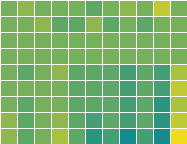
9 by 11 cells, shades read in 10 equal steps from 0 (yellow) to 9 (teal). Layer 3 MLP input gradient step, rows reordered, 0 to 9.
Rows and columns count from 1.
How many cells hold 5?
45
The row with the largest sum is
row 9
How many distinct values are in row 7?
5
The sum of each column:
43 48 44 42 51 53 52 56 52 56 30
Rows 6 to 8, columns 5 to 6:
6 6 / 6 6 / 6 7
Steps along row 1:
down up same same up down down up down up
